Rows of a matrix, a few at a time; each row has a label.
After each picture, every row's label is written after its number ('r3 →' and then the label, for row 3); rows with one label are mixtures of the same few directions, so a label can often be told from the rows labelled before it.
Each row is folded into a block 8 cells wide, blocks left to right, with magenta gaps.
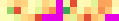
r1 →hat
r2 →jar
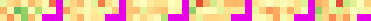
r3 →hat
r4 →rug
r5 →hat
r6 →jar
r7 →hat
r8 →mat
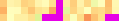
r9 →hat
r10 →jar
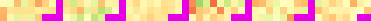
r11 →mat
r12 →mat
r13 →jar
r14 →jar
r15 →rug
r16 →rug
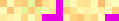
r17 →mat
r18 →rug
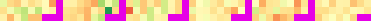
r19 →hat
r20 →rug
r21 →jar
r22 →rug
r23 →jar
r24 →mat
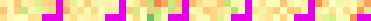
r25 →jar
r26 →jar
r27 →jar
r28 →rug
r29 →mat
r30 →rug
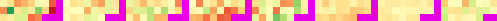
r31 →hat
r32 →jar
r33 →hat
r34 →mat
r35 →jar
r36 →mat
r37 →hat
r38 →mat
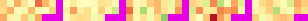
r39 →mat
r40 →hat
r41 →hat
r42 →jar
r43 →jar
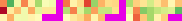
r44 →jar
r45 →mat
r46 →hat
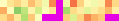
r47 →hat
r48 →jar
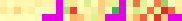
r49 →mat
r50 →hat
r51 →mat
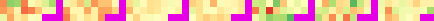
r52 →jar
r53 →mat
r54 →jar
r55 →mat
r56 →mat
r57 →mat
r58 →hat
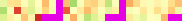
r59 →hat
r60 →jar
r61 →rug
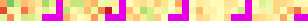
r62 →jar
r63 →rug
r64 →hat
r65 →hat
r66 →rug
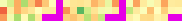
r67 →mat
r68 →hat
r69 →jar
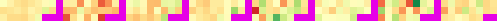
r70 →rug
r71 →mat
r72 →rug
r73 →rug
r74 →jar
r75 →mat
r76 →rug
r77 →jar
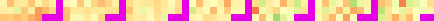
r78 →mat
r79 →mat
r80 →hat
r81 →jar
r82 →jar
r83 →mat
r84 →mat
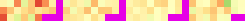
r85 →mat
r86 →mat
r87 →jar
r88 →rug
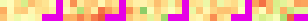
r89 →mat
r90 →mat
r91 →hat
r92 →jar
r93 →rug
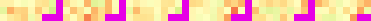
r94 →hat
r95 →jar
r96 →hat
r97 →rug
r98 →hat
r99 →rug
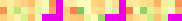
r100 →hat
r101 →hat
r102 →hat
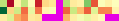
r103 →jar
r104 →mat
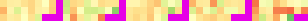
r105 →hat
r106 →hat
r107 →rug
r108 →mat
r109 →hat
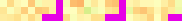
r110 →mat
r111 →jar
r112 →hat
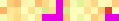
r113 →rug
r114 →rug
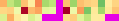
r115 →jar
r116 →jar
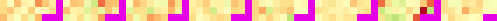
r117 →mat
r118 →rug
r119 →jar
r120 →jar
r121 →hat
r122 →rug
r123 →rug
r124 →jar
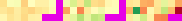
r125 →jar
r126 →mat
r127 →hat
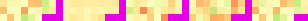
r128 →jar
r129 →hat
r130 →hat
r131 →jar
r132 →jar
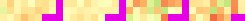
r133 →jar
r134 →mat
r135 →rug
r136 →jar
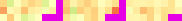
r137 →jar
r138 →hat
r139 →hat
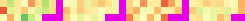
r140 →jar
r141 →mat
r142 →mat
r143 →hat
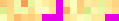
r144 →mat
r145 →jar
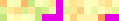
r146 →mat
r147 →hat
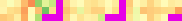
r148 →rug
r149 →hat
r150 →hat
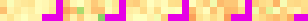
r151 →jar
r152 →hat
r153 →rug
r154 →mat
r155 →mat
